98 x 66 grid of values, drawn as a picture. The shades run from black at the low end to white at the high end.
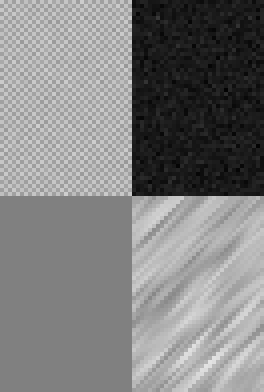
The table splits into 2 rows of 2 panels. Panel 1,1: high, checkered. Panel 1,2: very low, fine-grained, faint in contrast. Panel 2,1: middling, flat. Panel 2,2: high, slanting up to the right.
